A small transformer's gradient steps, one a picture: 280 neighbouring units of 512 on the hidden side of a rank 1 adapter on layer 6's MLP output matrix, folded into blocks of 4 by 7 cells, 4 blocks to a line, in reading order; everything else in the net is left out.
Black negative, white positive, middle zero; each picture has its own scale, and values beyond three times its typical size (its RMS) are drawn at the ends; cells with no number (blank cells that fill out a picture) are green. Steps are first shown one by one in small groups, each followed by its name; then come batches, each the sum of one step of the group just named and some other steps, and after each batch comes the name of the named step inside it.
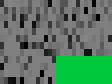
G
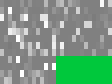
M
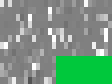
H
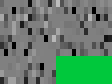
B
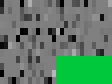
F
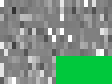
B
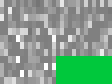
M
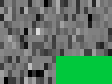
G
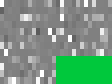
F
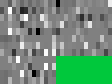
M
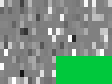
F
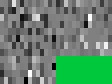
B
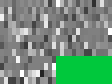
G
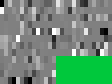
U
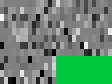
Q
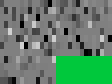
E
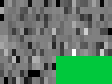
U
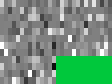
U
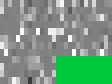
U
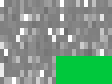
Q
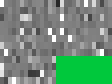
Q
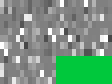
E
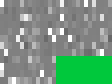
E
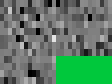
E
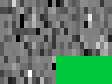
E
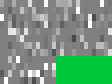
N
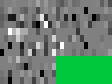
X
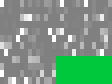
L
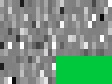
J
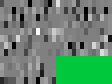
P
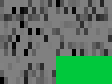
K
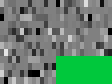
L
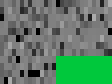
J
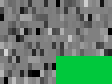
L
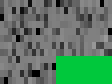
P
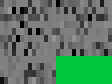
K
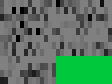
K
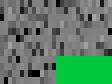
J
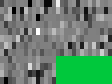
P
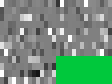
L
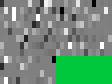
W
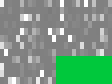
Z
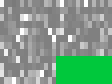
Z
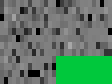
W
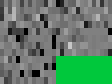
W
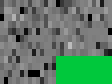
W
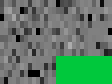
W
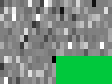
W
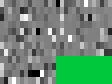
Z
